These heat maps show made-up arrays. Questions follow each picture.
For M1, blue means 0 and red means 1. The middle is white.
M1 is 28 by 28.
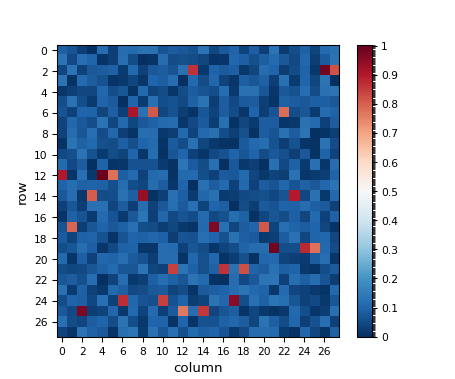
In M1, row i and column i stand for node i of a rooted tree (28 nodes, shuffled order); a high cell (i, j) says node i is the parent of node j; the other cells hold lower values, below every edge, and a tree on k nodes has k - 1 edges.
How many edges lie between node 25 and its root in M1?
1
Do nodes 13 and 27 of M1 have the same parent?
yes
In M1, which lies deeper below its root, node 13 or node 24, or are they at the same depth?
node 13
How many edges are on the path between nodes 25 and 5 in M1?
2
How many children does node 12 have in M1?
3
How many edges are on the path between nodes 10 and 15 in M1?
3
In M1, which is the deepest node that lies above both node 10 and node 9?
24
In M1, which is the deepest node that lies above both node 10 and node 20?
24
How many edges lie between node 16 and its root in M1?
2
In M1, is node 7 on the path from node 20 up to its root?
no
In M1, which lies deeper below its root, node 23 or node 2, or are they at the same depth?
node 23
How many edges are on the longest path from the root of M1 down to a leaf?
3
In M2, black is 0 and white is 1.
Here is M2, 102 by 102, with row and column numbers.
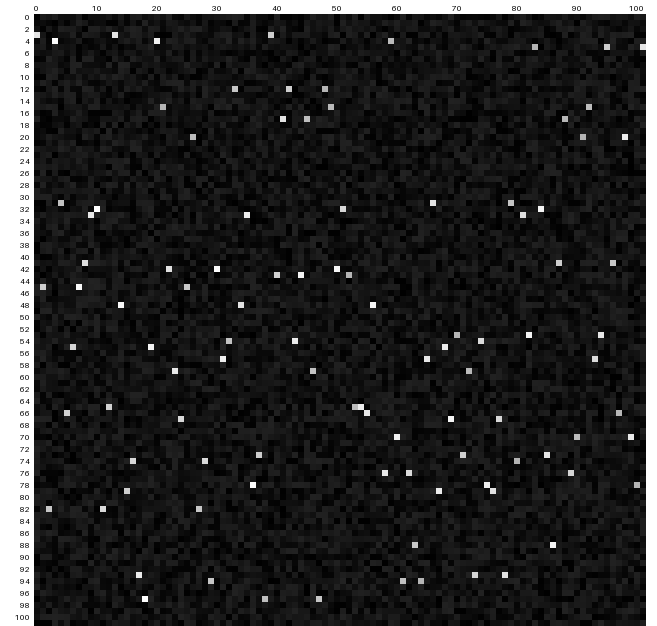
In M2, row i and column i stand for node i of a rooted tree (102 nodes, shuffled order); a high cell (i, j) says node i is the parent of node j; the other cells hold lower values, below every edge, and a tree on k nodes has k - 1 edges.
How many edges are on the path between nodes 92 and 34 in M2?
8
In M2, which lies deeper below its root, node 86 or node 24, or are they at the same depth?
the same depth
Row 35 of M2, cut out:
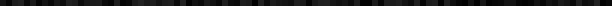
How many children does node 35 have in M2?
0
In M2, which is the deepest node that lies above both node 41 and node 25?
17
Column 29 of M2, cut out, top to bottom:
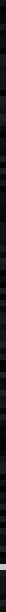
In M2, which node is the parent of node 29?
94
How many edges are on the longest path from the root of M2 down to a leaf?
4
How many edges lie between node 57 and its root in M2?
0
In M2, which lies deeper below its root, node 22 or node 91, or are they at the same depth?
the same depth
